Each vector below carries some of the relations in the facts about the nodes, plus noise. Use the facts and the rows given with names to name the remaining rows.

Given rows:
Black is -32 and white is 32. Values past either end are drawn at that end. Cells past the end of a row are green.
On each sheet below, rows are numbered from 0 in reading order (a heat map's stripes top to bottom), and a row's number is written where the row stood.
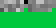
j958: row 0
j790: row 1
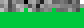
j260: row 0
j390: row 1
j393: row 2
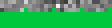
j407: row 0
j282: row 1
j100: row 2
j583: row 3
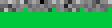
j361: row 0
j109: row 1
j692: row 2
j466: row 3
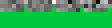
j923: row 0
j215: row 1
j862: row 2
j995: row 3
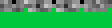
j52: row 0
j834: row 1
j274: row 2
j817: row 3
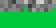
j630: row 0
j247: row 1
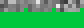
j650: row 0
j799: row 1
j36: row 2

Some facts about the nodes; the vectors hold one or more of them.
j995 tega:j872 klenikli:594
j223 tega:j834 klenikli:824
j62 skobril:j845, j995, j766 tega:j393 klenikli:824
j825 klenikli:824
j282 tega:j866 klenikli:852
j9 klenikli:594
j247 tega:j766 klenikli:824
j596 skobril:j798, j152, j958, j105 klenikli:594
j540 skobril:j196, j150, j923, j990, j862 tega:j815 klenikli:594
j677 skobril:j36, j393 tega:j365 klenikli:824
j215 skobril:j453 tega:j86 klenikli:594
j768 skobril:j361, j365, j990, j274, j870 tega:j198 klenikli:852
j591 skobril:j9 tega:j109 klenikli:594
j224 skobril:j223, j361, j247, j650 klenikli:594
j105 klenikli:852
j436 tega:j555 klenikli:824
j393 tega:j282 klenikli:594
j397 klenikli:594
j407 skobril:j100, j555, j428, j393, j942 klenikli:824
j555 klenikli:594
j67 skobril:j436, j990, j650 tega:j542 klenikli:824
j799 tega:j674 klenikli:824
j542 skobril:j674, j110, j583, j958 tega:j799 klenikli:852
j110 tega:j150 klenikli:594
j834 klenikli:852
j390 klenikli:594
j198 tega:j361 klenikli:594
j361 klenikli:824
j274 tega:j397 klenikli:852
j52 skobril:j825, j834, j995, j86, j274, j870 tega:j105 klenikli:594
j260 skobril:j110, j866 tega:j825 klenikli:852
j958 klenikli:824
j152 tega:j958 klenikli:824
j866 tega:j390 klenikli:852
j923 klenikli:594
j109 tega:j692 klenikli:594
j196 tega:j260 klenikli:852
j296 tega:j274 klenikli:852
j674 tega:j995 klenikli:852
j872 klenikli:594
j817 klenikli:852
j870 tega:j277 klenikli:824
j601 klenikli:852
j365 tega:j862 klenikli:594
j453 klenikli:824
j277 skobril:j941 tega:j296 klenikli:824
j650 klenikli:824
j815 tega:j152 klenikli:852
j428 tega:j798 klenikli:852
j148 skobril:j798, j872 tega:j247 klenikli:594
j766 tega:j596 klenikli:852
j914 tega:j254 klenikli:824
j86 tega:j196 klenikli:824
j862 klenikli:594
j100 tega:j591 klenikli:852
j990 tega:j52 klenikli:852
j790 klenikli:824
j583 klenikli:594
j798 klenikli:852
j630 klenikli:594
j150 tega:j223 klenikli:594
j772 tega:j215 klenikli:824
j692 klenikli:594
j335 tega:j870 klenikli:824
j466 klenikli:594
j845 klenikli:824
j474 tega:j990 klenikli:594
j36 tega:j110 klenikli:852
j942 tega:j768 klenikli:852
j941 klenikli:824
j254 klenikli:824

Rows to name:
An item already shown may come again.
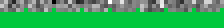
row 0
j596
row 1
j674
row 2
j542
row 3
j540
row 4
j799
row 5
j872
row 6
j224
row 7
j254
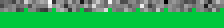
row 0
j365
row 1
j825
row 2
j196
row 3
j677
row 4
j583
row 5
j105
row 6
j282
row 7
j692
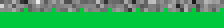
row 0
j798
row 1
j277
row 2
j583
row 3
j815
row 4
j768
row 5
j650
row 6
j296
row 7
j845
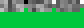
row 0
j260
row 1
j474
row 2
j215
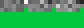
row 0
j215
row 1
j815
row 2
j798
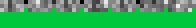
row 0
j260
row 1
j152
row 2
j866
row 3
j397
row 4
j866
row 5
j591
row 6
j62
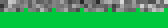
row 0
j870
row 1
j110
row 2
j766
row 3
j9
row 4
j86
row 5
j148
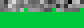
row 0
j436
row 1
j990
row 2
j995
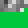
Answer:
j67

